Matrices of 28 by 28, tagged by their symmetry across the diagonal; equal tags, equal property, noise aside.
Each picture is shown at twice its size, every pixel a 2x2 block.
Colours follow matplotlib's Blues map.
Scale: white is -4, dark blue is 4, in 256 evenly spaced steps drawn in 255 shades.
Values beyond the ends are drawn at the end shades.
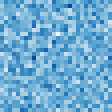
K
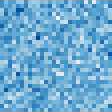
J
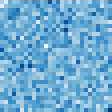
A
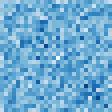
A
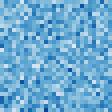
J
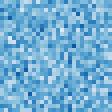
J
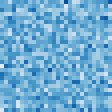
K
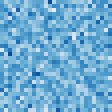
K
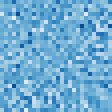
K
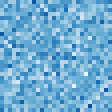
A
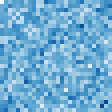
A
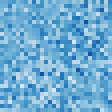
K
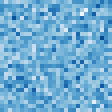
J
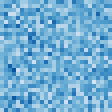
J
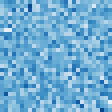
K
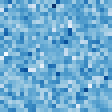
K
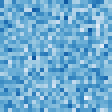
J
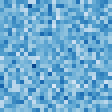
J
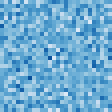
K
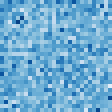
A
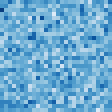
J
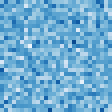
J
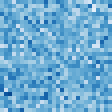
K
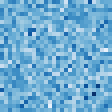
A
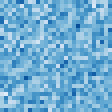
A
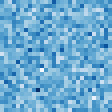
J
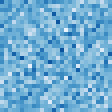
A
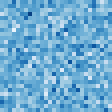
K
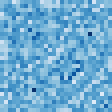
A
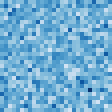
A
